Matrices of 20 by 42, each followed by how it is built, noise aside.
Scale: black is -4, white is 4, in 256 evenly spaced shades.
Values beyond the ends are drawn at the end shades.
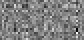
low rank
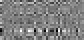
low rank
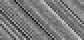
Toeplitz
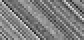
Toeplitz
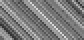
Toeplitz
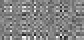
low rank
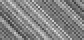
Toeplitz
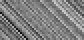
Toeplitz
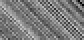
Toeplitz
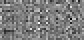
low rank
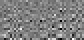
low rank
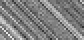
Toeplitz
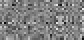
low rank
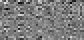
low rank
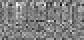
low rank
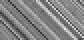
Toeplitz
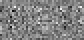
low rank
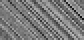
Toeplitz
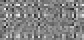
low rank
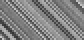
Toeplitz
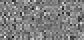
low rank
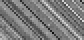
Toeplitz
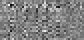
low rank
